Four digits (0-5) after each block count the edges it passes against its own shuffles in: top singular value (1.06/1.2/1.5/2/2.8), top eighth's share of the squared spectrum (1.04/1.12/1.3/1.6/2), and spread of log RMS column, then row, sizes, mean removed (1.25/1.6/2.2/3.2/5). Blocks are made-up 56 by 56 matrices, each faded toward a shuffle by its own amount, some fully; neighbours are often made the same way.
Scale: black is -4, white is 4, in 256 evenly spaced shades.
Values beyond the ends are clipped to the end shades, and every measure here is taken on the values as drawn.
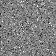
0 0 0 0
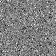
0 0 0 0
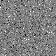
0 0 0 0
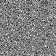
2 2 0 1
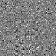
3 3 1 1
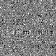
3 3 1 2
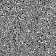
2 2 0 0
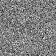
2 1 0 0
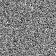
0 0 0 0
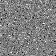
0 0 0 0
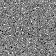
0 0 0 0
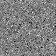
0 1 0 0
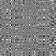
4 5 3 3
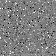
0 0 0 0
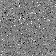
2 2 0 0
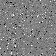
1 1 0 0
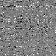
4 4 2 2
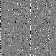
3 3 2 0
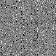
2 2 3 0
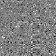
4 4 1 2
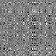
4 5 3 3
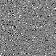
3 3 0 1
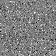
1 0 0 0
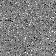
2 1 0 0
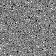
1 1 0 0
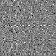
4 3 1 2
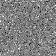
2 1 0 0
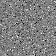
1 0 0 0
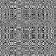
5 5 3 3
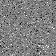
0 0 0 0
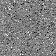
2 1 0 0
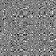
4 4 2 2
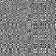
5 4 3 3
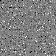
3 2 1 1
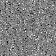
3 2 0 0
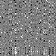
4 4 2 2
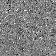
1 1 0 1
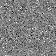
0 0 0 1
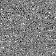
0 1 0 2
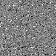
1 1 0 2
